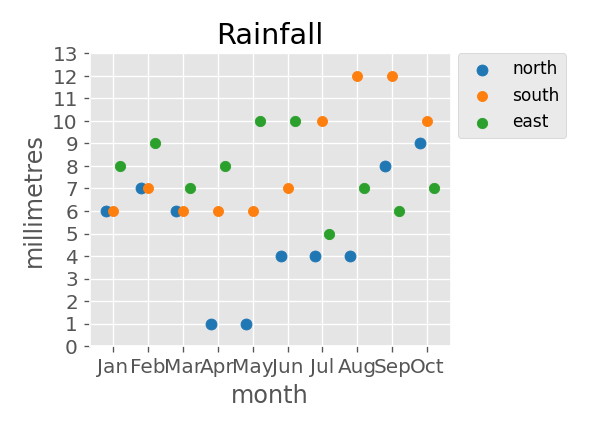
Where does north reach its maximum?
Oct
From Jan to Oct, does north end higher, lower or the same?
higher
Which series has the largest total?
south
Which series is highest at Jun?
east
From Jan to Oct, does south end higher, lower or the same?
higher
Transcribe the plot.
Title: Rainfall
x-axis: month, ticks Jan Feb Mar Apr May Jun Jul Aug Sep Oct
y-axis: millimetres, ticks 0 1 2 3 4 5 6 7 8 9 10 11 12 13
Legend: north, south, east
Values:
north: 6 7 6 1 1 4 4 4 8 9
south: 6 7 6 6 6 7 10 12 12 10
east: 8 9 7 8 10 10 5 7 6 7
